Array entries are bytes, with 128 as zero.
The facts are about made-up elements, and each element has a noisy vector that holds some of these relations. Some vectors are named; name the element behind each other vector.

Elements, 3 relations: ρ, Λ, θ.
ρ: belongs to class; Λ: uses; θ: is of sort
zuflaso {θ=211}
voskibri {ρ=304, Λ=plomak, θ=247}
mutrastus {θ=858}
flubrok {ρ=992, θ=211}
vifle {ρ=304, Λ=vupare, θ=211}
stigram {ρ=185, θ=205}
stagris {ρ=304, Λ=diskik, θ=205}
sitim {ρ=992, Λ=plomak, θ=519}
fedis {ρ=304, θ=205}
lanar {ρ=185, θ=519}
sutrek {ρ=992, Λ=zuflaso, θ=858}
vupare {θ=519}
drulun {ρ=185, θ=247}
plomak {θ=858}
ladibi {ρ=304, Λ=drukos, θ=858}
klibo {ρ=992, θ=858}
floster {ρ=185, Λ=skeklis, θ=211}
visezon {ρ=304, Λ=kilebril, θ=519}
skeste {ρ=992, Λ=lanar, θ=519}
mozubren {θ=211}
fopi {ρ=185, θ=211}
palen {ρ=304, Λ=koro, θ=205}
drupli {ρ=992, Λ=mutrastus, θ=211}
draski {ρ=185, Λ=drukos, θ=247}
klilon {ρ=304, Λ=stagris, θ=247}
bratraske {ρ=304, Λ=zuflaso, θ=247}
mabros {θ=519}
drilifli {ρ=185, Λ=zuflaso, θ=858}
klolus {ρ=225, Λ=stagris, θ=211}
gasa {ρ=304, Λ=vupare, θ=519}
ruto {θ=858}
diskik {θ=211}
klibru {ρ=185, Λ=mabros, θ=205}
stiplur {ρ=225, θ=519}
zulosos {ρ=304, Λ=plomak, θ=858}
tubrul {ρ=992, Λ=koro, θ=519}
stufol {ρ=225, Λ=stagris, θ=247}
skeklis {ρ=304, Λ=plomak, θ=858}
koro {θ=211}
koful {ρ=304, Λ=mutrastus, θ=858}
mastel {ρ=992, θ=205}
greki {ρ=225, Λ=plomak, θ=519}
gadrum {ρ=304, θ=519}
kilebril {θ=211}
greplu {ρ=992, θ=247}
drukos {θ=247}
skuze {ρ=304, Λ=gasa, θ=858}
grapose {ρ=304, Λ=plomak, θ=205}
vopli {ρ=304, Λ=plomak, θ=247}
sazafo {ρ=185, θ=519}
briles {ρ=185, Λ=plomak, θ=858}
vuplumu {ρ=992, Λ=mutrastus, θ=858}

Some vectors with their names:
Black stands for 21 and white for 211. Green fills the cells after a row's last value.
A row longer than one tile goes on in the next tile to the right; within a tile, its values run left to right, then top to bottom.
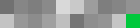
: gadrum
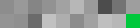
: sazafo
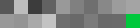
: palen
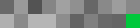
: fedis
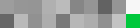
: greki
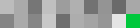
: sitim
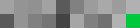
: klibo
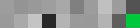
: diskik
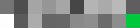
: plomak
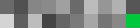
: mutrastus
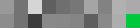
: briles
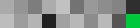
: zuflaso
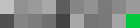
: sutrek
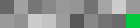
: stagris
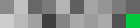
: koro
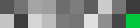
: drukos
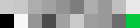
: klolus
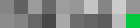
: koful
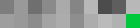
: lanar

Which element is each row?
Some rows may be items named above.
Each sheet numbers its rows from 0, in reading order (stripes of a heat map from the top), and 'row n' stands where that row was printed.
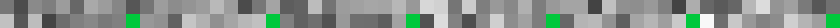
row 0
ruto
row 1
sazafo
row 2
ladibi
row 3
flubrok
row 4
skeste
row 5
vupare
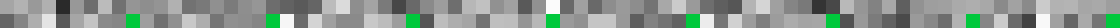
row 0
greplu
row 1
bratraske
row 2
vupare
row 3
stiplur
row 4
stagris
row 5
mabros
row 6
vuplumu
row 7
vifle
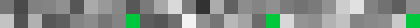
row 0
ruto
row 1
draski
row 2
visezon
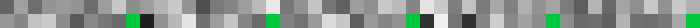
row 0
stagris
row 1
stufol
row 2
klilon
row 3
drupli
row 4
skuze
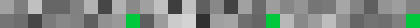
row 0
drilifli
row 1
mastel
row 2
grapose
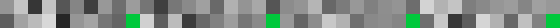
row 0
mastel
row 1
mutrastus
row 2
bratraske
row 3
floster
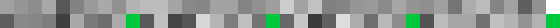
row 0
klibo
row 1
fopi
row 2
floster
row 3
stiplur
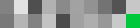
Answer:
tubrul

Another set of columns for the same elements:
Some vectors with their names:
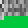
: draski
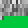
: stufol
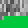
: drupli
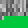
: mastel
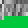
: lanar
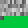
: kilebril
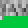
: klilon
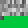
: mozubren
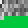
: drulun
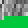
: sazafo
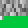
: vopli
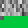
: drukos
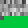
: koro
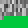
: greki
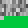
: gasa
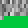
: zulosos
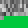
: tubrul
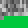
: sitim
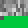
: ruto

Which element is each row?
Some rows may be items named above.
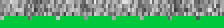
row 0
fedis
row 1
klibo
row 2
grapose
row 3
ladibi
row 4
stagris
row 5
koful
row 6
vuplumu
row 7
mutrastus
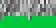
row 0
flubrok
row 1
stufol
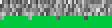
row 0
briles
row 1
briles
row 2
klolus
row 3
plomak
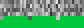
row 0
greplu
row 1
drukos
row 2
draski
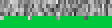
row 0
palen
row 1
bratraske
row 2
drilifli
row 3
vupare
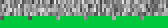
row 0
mabros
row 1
koro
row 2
vifle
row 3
stiplur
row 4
koful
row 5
skeste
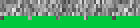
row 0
plomak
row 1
skuze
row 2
klibo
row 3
stufol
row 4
plomak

